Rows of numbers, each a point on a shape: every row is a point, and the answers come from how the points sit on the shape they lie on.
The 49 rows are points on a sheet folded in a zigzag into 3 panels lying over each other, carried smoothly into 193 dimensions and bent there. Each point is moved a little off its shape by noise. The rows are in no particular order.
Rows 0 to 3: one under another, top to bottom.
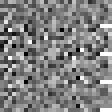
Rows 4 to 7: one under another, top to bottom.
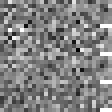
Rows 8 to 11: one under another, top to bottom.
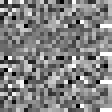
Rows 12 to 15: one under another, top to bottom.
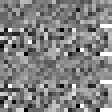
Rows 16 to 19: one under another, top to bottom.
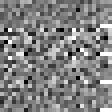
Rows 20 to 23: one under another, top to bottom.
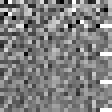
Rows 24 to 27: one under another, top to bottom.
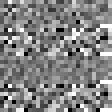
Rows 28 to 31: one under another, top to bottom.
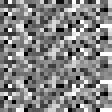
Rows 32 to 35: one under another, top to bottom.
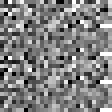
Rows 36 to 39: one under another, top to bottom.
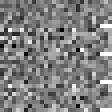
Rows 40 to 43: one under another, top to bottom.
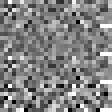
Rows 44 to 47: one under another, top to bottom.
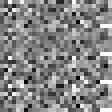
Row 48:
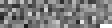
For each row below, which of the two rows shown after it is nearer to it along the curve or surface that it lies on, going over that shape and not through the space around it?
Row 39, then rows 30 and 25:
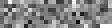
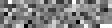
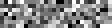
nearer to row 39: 30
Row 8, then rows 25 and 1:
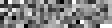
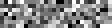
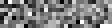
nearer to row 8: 1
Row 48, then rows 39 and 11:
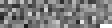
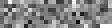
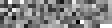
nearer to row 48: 11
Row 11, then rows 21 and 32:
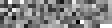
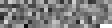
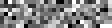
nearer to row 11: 21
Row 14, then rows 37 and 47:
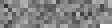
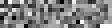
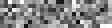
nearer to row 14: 47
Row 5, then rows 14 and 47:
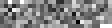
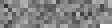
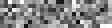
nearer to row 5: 47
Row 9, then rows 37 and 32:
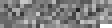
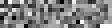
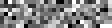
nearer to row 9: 37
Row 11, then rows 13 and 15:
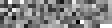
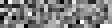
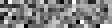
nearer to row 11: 13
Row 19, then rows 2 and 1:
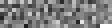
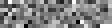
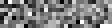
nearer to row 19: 1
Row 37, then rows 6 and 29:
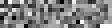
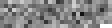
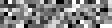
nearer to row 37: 29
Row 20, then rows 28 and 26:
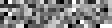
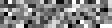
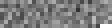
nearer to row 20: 28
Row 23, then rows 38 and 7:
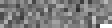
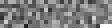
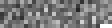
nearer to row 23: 38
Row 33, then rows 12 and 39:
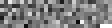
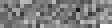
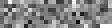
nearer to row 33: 12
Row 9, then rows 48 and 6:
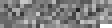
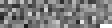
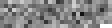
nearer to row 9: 48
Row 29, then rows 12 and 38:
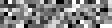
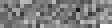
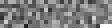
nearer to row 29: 38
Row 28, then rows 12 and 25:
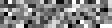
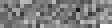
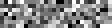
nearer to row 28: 25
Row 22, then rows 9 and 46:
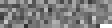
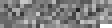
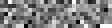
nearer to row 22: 9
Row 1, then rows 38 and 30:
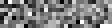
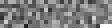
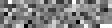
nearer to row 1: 38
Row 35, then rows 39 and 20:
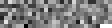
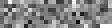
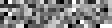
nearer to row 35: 20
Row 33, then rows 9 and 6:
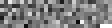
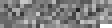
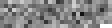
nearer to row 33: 9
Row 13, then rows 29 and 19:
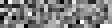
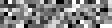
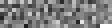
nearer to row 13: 19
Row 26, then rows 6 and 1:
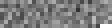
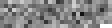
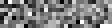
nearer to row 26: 1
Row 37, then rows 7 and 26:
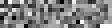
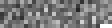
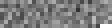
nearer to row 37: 7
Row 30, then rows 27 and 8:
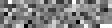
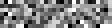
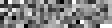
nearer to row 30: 27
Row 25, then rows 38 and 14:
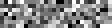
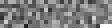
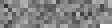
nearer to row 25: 38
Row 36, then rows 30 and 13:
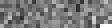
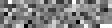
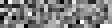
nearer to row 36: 13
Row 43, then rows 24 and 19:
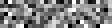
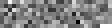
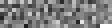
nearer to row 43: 24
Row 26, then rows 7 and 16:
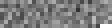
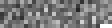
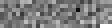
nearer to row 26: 16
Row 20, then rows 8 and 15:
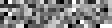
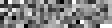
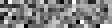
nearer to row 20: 15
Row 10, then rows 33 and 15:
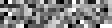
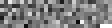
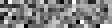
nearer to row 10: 15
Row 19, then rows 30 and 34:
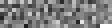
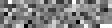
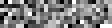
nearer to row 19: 34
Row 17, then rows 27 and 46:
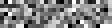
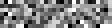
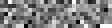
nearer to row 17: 27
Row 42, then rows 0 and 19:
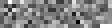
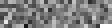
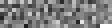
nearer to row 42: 19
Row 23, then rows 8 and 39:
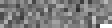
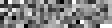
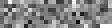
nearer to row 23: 8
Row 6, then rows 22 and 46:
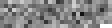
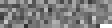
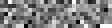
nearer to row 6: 46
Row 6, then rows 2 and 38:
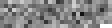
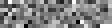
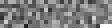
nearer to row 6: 2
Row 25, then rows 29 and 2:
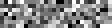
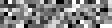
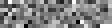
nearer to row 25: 29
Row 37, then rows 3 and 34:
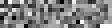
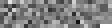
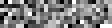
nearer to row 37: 34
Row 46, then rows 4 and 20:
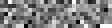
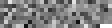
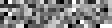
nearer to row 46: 4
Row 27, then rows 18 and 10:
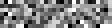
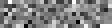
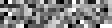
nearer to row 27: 10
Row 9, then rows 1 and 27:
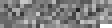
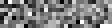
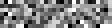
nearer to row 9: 1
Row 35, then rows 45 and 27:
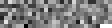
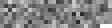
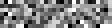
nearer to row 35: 27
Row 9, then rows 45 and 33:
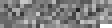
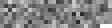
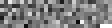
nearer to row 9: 33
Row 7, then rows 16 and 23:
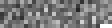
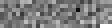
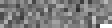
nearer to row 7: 16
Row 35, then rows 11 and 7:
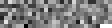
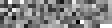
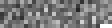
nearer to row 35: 7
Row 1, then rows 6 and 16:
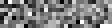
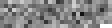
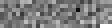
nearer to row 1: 16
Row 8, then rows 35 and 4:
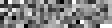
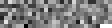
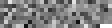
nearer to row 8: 35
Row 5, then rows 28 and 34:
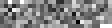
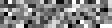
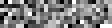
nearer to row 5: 34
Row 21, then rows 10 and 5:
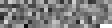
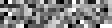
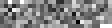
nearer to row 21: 10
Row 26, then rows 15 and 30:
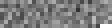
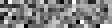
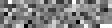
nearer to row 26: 15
